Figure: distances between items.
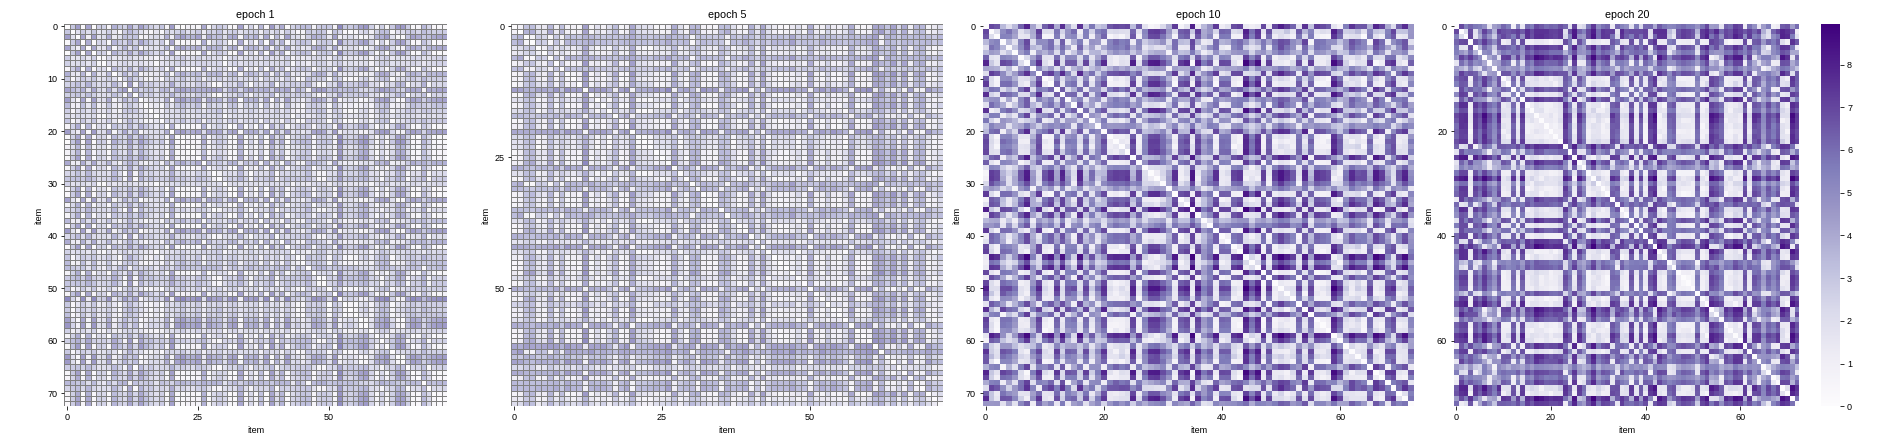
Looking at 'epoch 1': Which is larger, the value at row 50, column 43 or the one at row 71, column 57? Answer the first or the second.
the second
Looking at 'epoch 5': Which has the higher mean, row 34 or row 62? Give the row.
62
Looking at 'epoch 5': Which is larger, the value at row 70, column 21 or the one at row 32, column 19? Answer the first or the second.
the first
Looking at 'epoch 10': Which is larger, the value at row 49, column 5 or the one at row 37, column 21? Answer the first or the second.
the first
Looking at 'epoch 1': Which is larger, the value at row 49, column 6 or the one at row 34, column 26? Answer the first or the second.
the second
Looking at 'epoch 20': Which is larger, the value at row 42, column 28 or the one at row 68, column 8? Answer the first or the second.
the first
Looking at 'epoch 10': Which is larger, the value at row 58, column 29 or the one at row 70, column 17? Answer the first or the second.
the first
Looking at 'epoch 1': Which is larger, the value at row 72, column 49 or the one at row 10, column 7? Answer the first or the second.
the first
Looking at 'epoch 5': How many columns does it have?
73
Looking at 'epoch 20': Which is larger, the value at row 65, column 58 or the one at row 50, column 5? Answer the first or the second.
the second
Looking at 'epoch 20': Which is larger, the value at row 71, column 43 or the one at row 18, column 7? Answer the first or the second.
the first
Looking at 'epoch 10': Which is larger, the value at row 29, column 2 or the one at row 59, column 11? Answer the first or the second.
the second
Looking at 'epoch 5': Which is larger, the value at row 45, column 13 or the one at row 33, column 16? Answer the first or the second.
the second
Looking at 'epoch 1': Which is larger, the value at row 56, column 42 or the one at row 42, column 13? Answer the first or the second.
the first
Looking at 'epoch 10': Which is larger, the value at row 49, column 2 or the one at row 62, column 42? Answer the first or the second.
the second
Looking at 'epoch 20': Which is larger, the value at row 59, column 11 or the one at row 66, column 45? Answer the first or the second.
the first
